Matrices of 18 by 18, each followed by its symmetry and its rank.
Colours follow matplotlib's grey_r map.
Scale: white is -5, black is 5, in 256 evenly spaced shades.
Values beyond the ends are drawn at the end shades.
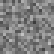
antisymmetric, full rank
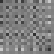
symmetric, rank two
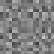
antisymmetric, rank two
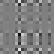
neither, rank one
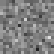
antisymmetric, full rank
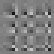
symmetric, rank two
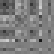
symmetric, rank two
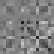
symmetric, rank three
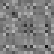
symmetric, rank three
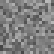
antisymmetric, full rank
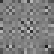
symmetric, rank three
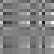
neither, rank one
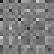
symmetric, rank three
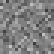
antisymmetric, full rank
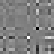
antisymmetric, rank two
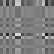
neither, rank one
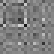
symmetric, rank two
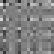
antisymmetric, rank two
